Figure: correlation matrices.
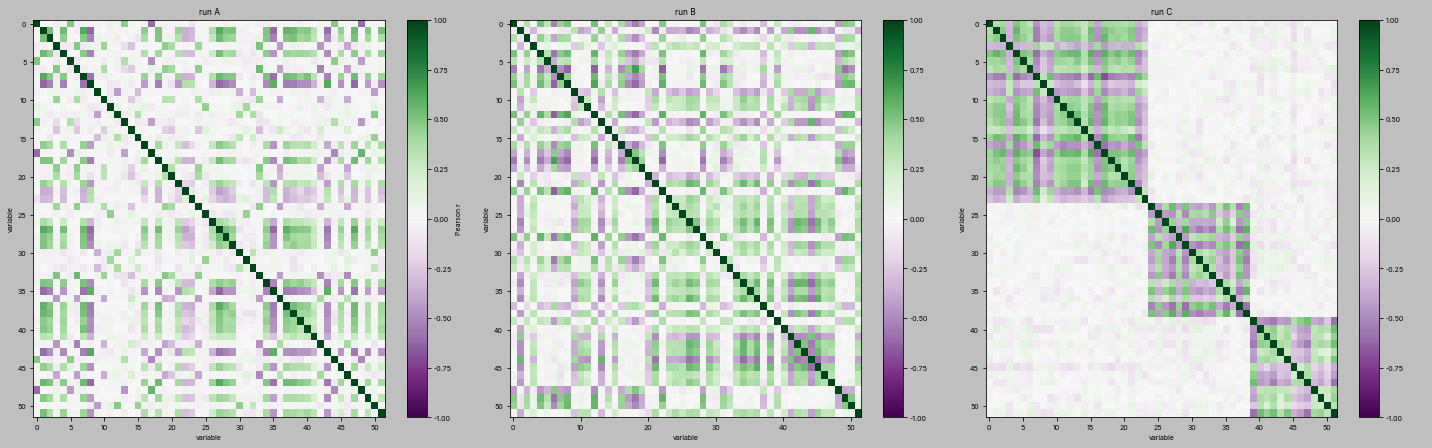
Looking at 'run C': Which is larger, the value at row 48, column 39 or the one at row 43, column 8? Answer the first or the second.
the second
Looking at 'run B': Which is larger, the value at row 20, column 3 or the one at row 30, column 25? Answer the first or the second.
the second
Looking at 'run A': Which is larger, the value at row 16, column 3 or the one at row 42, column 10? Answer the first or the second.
the first
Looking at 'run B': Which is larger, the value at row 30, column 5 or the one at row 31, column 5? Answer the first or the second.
the second
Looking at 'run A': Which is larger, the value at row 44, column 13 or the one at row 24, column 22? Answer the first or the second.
the first
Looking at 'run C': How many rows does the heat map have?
52
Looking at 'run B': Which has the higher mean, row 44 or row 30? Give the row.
30
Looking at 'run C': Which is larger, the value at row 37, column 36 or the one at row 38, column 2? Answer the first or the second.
the second
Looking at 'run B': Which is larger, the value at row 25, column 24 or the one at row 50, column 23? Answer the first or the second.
the first
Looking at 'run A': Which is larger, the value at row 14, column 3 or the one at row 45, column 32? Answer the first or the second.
the second
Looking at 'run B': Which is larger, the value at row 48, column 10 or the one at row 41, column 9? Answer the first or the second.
the second
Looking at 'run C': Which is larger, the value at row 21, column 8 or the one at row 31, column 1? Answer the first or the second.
the second
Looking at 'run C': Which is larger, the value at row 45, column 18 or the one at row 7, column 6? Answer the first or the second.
the first
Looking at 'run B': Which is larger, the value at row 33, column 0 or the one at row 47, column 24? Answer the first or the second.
the second
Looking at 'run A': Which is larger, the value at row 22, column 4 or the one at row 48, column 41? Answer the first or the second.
the second
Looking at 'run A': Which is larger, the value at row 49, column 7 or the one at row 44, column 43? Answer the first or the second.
the first
